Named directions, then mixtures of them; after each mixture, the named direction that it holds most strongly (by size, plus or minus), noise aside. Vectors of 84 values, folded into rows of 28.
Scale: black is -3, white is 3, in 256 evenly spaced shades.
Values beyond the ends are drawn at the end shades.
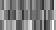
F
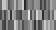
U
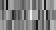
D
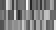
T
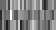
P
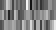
T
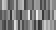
U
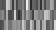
T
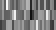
D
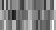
F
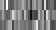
D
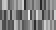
U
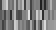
U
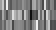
D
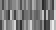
F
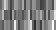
F
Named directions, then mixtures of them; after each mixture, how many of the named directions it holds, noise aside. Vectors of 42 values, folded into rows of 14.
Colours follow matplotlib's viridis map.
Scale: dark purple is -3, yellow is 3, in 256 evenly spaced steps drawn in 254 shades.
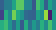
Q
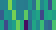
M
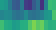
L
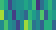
two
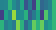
three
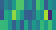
one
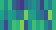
three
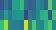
three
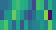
one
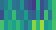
three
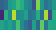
two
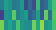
three
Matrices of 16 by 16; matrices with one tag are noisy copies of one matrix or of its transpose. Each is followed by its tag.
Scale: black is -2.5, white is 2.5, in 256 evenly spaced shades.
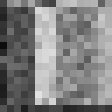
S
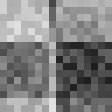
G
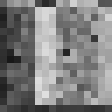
S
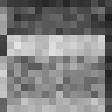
S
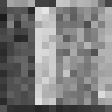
S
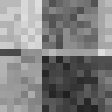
G
